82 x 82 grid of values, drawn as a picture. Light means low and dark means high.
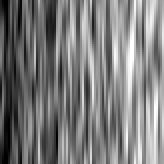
The values follow a bell shape. The field climbs toward the left. Streaks run downward.
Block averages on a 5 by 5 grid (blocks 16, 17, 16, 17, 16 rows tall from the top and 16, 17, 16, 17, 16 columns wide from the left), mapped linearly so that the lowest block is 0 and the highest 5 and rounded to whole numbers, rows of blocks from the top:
54210 / 53111 / 54211 / 53320 / 54320
